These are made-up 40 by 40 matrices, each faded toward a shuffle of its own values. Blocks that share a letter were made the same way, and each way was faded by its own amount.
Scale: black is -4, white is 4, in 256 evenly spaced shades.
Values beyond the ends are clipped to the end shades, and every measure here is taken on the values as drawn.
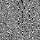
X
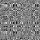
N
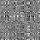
N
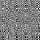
N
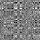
N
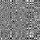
N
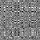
N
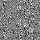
X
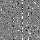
X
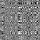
N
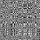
N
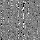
X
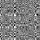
N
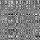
N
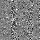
X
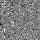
X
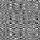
N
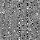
X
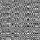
N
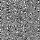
X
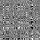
N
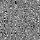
X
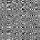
N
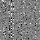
X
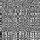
N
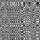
N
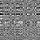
N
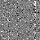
X
